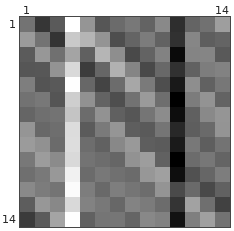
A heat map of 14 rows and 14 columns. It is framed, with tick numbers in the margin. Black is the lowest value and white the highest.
Columns 4 and 11 differ from the columns beside them. The bottom middle is the calmest part. The ninth with the highest average is the bottom left.
